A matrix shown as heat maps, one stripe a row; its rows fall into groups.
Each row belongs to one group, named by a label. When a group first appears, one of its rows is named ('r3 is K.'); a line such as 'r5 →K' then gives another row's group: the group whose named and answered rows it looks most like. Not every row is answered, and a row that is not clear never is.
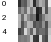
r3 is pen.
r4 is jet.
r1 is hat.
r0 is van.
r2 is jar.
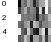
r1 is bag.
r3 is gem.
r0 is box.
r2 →jar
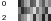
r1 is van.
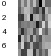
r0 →hat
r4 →van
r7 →pen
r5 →hat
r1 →bag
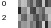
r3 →hat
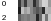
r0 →box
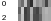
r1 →box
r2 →box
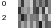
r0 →pen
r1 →bag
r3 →hat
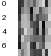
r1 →gem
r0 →van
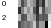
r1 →bag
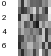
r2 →jet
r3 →box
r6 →bag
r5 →van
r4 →hat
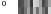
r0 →gem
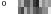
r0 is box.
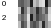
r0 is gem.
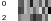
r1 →bag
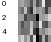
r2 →box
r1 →gem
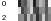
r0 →van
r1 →pen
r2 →hat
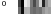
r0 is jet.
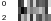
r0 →jet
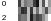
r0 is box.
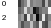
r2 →hat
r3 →van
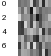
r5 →box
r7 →hat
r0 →bag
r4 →bag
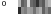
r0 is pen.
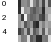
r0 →bag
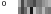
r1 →gem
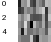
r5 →box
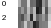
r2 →gem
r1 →hat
